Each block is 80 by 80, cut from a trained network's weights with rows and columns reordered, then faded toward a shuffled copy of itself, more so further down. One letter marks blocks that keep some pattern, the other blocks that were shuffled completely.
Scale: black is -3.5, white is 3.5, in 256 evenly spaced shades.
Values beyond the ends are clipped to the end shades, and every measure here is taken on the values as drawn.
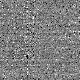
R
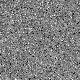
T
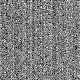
R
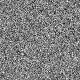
T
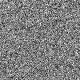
T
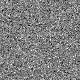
T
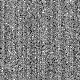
R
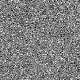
R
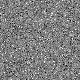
T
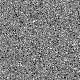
T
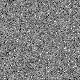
T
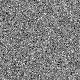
T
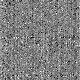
R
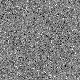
T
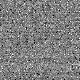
R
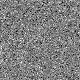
T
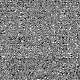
R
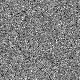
T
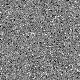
T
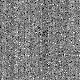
R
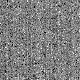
R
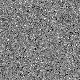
T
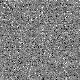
R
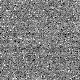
R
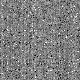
R
